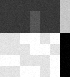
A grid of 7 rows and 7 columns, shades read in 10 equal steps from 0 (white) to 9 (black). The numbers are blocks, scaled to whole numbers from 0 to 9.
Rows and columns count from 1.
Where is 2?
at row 1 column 7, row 2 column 7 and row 3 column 7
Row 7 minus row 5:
0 0 -1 0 1 -1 0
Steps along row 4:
same down same up down up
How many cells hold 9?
4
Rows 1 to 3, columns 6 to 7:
7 2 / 7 2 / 7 2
